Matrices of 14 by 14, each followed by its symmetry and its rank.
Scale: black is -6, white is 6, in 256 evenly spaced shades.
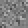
antisymmetric, full rank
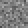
neither, full rank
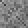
symmetric, full rank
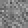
antisymmetric, full rank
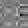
neither, rank two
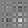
symmetric, rank one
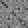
symmetric, full rank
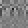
neither, rank two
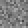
antisymmetric, full rank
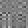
neither, rank two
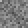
symmetric, full rank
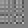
symmetric, rank one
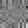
neither, rank two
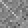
symmetric, full rank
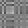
symmetric, rank one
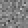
antisymmetric, full rank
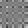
symmetric, rank one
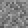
neither, full rank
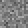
neither, full rank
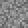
symmetric, full rank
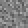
antisymmetric, full rank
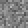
neither, full rank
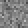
neither, full rank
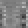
neither, rank two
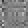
neither, rank two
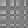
symmetric, rank one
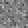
antisymmetric, full rank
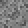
symmetric, full rank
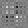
symmetric, rank one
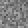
neither, full rank
